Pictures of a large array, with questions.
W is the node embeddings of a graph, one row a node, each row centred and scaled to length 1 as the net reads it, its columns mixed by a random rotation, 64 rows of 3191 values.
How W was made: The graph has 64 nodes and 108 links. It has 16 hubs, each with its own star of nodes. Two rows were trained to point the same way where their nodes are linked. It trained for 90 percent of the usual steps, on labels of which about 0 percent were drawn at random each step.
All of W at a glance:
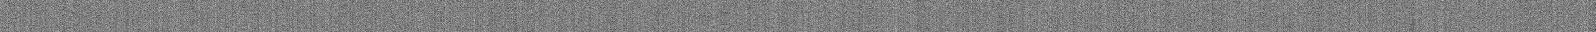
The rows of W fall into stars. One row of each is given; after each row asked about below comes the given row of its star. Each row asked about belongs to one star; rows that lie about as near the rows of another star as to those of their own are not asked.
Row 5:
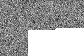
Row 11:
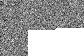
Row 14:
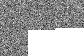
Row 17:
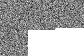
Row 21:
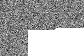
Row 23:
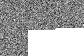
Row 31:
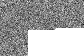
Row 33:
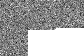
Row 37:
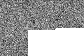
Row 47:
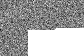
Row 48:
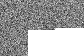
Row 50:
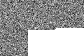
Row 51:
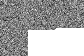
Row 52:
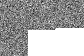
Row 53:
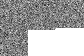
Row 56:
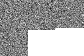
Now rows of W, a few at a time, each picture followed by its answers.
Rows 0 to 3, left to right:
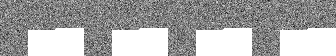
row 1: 23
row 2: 51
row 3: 51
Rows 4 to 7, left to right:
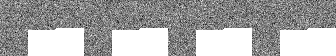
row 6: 47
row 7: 11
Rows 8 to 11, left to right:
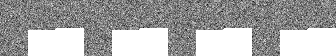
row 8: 5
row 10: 52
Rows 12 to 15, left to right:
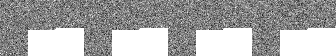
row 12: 33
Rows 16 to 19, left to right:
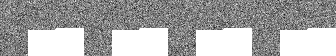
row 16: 53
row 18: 48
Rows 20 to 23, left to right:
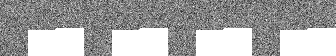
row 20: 5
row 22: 17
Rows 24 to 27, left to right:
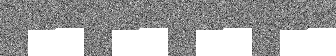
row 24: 50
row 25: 33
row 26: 50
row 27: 53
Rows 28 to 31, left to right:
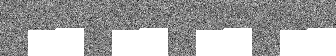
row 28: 5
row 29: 51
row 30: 53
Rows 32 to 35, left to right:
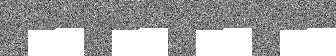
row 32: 5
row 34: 53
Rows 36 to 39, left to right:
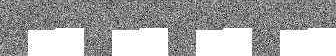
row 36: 31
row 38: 21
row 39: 23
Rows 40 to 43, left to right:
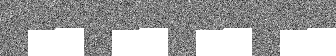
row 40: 33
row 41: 50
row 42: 37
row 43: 23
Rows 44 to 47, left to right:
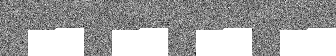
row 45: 31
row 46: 23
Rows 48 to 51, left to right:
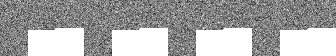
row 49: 11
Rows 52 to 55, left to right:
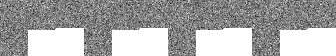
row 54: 37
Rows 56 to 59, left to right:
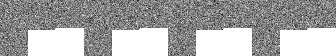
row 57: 51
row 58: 14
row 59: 11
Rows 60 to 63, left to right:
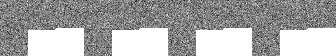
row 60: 52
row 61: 56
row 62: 37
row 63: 31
